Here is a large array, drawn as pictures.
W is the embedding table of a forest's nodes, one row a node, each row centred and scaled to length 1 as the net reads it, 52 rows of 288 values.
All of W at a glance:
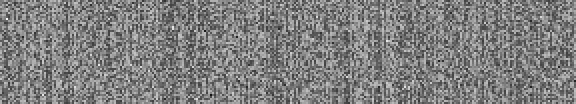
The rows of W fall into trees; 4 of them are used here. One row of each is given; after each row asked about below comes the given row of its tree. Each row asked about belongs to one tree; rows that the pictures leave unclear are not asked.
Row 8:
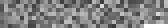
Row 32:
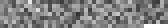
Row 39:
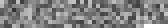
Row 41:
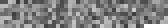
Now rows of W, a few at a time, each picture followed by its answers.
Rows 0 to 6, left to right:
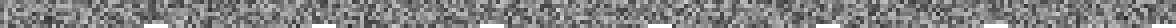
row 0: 8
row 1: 32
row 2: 8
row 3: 39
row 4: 41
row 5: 8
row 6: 32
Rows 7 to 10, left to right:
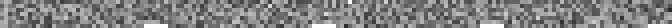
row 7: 8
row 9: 8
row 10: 32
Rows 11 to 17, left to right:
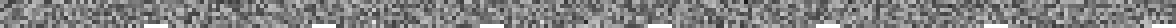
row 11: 39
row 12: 32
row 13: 32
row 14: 32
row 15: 8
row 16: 39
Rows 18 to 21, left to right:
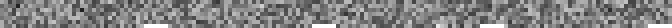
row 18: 39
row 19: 39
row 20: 41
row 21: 39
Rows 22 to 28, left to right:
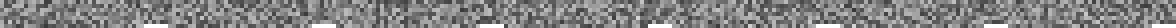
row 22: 39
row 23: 8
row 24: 32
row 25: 41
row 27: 39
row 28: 39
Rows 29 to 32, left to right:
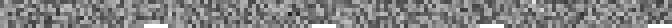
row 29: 8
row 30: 32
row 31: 32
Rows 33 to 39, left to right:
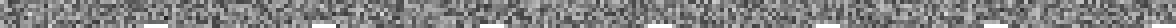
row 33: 39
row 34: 8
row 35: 41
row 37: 8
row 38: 8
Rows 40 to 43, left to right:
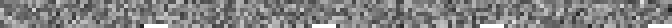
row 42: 41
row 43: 41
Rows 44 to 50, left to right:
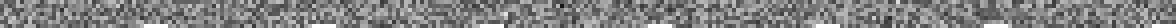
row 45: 39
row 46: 39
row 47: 32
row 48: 39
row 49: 8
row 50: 39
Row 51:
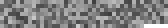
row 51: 39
